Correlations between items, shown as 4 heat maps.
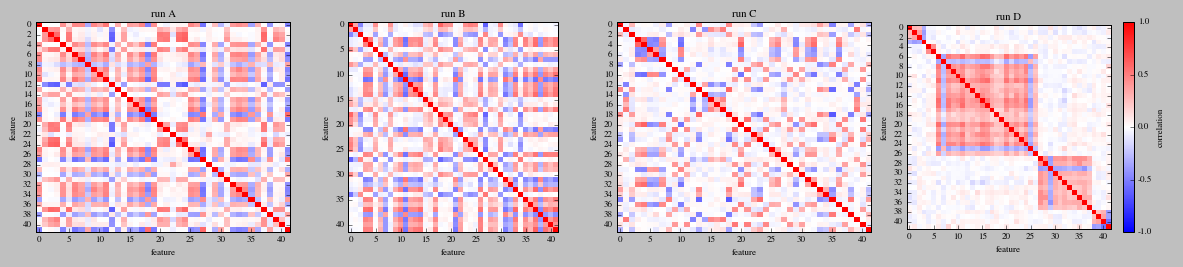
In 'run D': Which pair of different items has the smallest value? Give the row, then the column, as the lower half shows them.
41, 40
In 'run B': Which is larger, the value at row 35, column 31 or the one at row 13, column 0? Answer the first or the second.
the second
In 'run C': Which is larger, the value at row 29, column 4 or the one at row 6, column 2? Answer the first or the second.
the second
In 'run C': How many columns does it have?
42
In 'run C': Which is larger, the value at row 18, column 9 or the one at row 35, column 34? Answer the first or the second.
the first
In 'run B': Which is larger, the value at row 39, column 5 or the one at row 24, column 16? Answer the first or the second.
the second
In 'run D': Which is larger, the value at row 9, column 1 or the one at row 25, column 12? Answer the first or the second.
the first
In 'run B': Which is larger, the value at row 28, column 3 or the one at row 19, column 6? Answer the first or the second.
the first
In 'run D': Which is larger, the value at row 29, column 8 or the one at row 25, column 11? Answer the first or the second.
the first
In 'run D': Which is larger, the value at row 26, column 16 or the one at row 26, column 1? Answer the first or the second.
the first
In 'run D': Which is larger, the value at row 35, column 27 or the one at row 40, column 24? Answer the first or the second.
the first
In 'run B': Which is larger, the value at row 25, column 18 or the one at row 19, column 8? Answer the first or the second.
the first
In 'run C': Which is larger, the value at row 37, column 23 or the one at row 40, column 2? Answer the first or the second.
the second
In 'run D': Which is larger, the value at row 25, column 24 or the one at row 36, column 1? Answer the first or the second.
the second
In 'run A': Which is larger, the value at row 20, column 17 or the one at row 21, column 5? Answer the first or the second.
the second
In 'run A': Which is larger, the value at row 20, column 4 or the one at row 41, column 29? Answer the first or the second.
the first
